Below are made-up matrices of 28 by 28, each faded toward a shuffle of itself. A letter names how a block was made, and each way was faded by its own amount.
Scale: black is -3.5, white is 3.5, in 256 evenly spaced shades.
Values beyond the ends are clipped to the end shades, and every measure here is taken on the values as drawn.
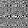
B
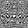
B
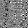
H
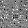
H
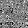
H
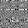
B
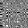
B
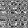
B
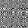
B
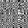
B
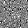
H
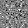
H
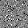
H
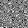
H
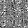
H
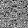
H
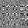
B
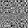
B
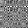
B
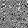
H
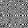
B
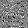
H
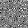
H
